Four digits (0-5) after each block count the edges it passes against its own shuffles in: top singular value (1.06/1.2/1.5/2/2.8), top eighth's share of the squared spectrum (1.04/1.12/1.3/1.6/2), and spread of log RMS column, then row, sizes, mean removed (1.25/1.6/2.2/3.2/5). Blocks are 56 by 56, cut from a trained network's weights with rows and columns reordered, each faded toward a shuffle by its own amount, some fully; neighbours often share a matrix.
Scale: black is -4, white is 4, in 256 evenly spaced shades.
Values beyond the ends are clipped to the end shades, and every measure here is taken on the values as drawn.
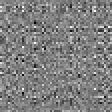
4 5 3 3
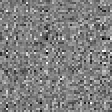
4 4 3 2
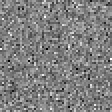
0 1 0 0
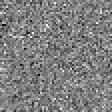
2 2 0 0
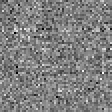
3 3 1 2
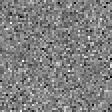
0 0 0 0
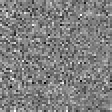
3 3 2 2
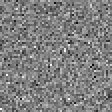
2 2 1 0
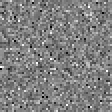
0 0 0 0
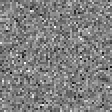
2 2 0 0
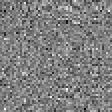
4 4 2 2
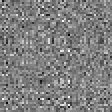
4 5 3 2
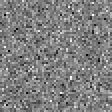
1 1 0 0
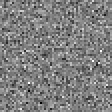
0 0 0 0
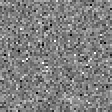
1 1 0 0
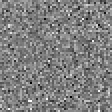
2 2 0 1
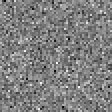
0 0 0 0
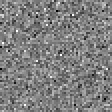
0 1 0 0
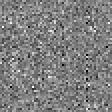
2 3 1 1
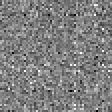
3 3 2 2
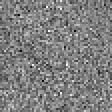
2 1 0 0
